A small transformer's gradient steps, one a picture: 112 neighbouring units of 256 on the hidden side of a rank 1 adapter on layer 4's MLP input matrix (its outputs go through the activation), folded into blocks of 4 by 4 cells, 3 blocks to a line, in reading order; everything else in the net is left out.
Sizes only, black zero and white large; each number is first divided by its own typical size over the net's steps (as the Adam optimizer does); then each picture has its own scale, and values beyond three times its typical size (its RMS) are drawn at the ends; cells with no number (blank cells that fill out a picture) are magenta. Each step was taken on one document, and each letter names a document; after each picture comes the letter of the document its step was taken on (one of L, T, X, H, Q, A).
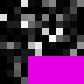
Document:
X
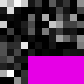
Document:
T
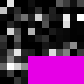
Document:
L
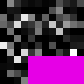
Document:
X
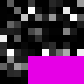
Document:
L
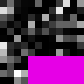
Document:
T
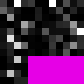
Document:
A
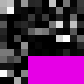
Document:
T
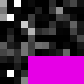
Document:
A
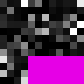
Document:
T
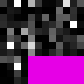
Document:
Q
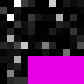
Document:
A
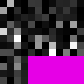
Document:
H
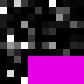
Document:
A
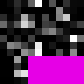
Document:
X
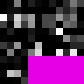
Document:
X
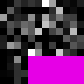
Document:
X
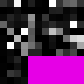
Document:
X
